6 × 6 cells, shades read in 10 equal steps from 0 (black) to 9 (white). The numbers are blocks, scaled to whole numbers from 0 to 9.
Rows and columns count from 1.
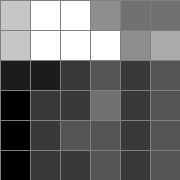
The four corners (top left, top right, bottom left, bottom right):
7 4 0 3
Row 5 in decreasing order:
3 3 3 2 2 0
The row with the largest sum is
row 2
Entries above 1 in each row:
6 6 4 5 5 5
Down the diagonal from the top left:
7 9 2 4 2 3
